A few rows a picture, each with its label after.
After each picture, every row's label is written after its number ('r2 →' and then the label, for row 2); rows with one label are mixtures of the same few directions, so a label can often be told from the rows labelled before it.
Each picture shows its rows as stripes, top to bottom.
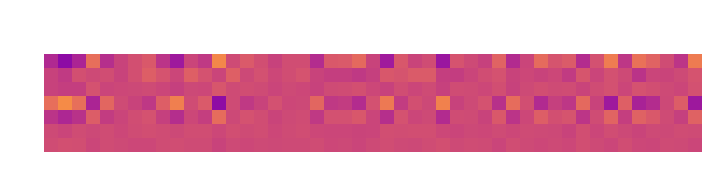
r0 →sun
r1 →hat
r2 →sun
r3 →sun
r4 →sun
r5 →hat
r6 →sun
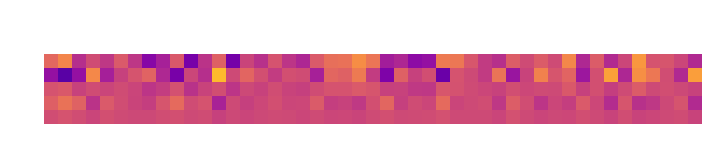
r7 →hat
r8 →sun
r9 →hat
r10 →sun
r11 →sun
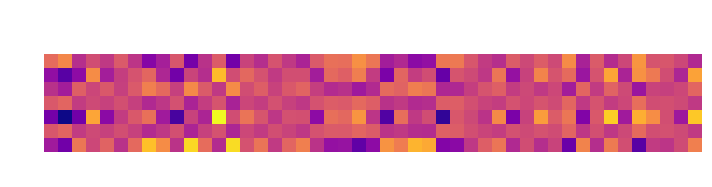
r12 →hat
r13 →sun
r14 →hat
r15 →hat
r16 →sun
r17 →hat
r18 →hat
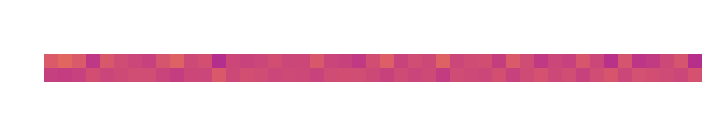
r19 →sun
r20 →sun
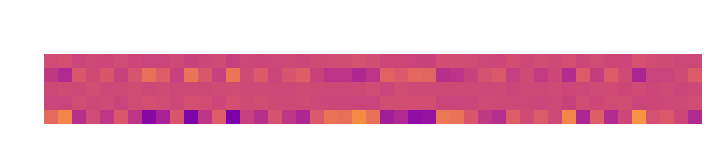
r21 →hat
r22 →hat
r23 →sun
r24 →hat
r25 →hat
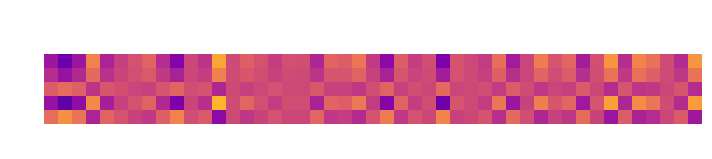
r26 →sun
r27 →sun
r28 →sun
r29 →sun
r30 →sun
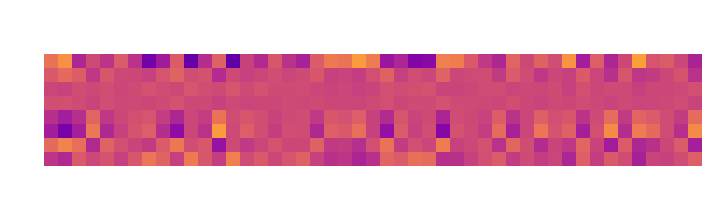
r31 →hat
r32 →sun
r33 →hat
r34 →sun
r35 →sun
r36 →sun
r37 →sun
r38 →hat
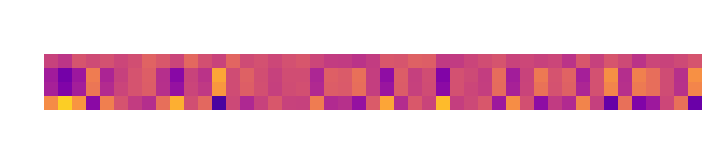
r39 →hat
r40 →sun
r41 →sun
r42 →sun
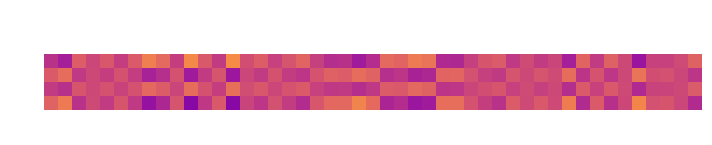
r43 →hat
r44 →hat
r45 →hat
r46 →hat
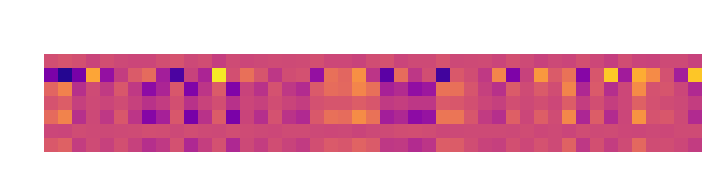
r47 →sun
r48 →sun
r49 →hat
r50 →hat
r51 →hat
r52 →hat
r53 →hat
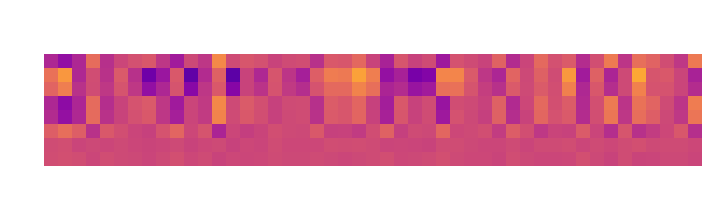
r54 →sun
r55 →hat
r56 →hat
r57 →sun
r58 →sun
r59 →sun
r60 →hat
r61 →sun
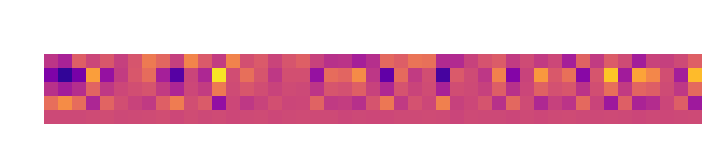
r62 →hat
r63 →sun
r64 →sun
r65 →sun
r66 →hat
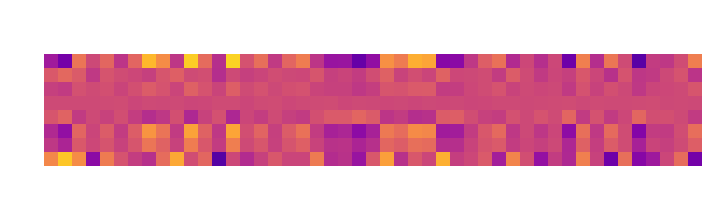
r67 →hat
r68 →sun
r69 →hat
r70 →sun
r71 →hat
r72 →hat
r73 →hat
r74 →sun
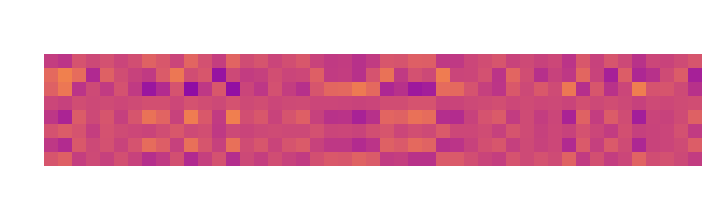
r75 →hat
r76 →sun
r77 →hat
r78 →hat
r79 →hat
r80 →sun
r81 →hat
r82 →hat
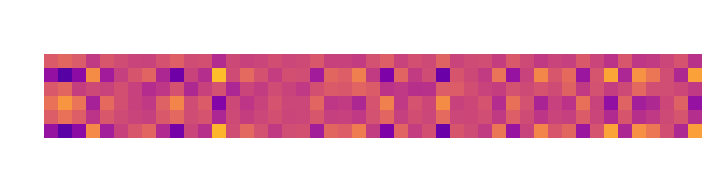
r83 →sun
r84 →sun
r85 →hat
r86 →sun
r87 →sun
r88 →sun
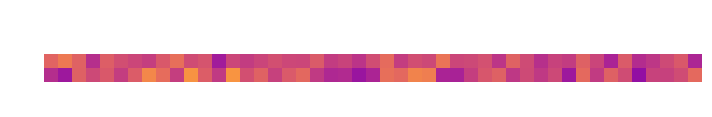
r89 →sun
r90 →hat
